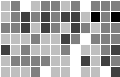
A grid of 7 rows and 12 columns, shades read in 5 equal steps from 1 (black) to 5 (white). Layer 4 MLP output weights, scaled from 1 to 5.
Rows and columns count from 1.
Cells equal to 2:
13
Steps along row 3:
same down up down up up down up up down same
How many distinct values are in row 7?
4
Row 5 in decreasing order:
5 4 4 4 4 4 4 3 3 3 2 2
